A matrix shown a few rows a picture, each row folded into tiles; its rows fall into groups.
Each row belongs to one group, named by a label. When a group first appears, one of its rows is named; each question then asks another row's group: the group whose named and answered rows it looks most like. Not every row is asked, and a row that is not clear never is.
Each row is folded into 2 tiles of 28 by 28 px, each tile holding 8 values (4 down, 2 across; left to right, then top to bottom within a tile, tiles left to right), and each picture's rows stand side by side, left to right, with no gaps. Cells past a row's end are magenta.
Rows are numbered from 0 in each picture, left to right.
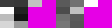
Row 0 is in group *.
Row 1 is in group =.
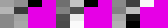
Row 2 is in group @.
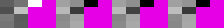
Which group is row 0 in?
=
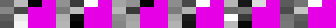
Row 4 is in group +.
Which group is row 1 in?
@
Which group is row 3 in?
@
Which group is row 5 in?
=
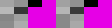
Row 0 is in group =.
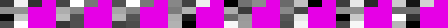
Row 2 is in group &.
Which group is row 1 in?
&
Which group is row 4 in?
*
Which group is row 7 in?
+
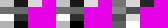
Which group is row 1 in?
+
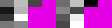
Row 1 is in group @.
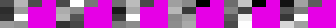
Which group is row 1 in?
&
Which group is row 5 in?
*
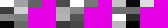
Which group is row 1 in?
&
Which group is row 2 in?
+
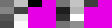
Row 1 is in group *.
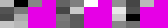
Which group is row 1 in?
=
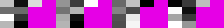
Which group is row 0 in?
+
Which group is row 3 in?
*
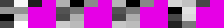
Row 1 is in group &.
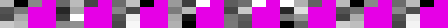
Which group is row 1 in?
*
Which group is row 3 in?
@
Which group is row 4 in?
=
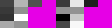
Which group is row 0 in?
*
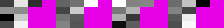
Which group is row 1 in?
=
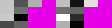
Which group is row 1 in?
+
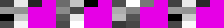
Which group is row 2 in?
&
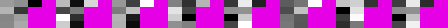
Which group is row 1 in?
+
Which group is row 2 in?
@
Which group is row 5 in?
=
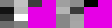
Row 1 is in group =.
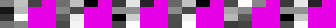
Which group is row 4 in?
&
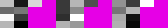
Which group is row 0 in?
+
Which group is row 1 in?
*
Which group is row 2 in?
@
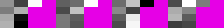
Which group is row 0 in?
@
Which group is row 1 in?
=
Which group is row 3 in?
&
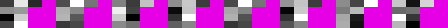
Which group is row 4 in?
&
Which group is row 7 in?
+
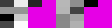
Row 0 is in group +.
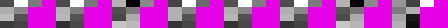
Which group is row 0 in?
&
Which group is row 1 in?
&
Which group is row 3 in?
&
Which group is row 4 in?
&
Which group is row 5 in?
&
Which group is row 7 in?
@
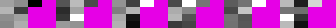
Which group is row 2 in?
@
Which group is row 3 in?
&
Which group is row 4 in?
=
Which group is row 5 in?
+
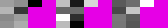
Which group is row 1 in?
+
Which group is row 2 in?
=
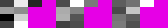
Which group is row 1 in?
&
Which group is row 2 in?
=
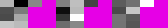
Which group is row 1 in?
*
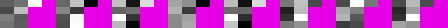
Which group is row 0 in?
=
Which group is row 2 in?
+
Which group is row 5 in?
*
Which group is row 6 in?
&
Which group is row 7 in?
*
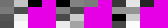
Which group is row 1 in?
*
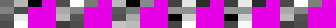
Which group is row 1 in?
&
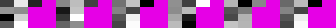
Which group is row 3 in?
@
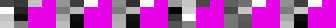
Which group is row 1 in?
@
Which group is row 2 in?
@
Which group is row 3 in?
*
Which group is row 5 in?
@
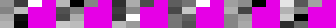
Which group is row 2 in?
*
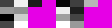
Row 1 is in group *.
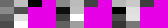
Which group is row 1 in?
*
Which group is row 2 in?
*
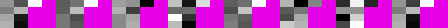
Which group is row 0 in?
@
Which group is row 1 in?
=
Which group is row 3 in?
+
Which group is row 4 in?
=
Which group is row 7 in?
@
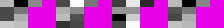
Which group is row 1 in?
&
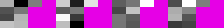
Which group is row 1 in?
+
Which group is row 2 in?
=
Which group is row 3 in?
&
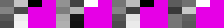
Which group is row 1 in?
@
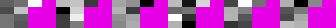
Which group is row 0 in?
=
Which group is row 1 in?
*
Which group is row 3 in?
+
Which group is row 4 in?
&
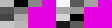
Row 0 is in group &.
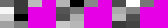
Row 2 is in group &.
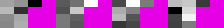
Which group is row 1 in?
=
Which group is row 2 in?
&
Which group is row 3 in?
*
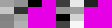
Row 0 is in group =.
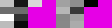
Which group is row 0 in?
+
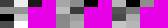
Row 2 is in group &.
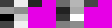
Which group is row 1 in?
*
